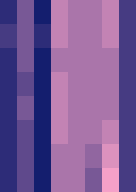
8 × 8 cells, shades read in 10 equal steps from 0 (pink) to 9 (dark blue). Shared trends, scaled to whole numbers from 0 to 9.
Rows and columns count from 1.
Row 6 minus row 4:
0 0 0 0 0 0 -1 0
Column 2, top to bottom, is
5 5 5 6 5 6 6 6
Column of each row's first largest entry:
3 3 3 3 3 3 3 3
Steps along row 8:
down up down same up down up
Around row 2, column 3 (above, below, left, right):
9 9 5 2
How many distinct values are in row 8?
7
